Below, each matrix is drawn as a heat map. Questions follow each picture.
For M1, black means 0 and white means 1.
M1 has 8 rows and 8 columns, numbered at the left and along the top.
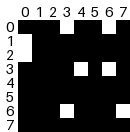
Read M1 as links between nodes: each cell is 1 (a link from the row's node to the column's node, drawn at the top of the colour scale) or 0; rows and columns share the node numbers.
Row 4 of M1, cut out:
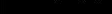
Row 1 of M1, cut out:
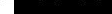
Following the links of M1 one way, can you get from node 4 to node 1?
no
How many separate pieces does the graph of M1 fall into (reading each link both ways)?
2
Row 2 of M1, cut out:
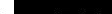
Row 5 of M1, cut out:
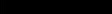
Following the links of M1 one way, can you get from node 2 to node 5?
no
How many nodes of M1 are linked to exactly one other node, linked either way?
4
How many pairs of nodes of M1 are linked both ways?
1
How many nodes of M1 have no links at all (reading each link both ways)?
1
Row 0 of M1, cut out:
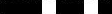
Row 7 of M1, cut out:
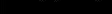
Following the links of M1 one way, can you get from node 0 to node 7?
yes
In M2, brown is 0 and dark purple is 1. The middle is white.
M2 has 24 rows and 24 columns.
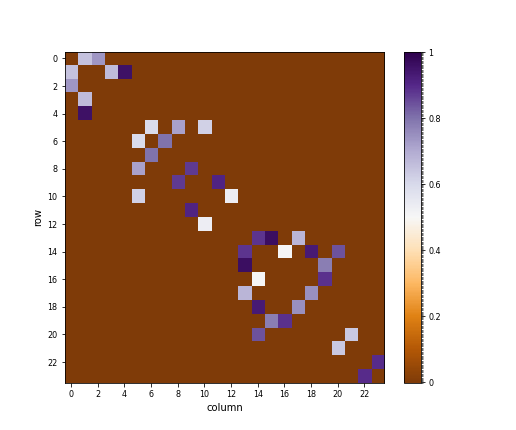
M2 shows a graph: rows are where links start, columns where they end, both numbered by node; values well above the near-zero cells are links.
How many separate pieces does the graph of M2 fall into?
4
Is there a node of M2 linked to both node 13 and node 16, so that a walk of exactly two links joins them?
yes
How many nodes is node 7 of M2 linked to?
1
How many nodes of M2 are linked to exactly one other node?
9
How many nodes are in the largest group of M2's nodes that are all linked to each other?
2
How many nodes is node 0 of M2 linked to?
2
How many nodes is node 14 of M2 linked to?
4
